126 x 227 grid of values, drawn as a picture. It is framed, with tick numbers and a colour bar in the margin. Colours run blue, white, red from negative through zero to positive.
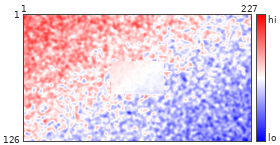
Calmest part: centre. Lone odd cells: none. Odd rows or columns: none. Odd patch: calmer, in the centre. Slope: up to the top left.
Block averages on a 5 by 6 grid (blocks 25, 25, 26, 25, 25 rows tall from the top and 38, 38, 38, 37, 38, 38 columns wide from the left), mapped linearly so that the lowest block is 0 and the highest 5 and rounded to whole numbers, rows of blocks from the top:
5 4 4 3 3 2 | 4 4 3 3 2 2 | 4 3 3 2 2 1 | 3 3 2 2 1 0 | 3 2 2 1 0 0
